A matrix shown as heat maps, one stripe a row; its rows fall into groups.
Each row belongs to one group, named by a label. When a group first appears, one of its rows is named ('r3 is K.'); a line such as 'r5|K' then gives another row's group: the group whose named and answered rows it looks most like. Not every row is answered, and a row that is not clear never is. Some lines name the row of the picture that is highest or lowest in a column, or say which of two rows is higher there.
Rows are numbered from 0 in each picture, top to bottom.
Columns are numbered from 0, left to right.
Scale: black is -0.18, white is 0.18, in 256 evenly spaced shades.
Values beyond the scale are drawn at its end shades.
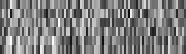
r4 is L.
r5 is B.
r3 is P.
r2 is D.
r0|D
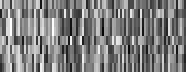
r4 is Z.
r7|B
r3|L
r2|L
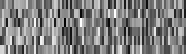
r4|B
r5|Z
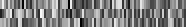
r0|Z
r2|P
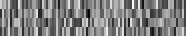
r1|P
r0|P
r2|B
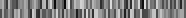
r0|P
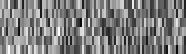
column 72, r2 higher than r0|Yes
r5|L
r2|D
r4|B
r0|P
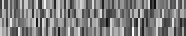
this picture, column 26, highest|2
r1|Z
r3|P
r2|D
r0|P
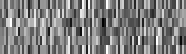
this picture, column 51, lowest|2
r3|D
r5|P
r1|Z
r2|L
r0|P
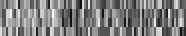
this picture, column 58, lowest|0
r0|D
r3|D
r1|L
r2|L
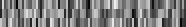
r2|D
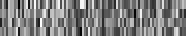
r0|Z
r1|D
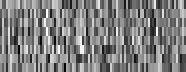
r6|D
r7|D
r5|Z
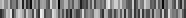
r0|P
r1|B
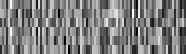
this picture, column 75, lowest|2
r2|P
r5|D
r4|D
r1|P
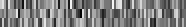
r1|D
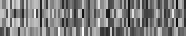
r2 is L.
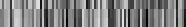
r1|B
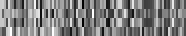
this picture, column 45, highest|0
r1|L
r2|Z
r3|L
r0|Z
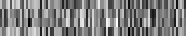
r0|L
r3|L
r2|P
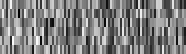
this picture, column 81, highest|5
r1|Z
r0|D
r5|Z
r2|B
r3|B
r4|L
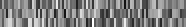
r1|D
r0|B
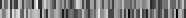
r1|L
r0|P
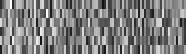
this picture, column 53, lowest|2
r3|B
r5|B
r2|D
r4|L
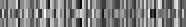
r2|D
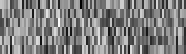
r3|B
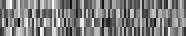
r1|B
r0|L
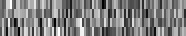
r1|B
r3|Z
